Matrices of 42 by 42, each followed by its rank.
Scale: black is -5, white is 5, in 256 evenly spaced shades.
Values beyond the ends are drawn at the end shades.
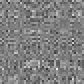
five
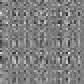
three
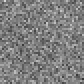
full rank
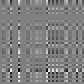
one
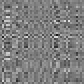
three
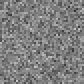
full rank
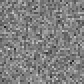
full rank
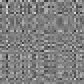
three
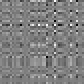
two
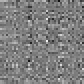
five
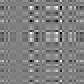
one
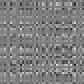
two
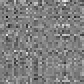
five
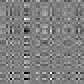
two
